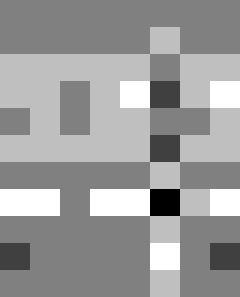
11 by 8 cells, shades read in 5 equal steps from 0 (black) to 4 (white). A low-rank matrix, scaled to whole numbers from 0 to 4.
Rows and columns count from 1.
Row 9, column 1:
2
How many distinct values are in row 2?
2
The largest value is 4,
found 8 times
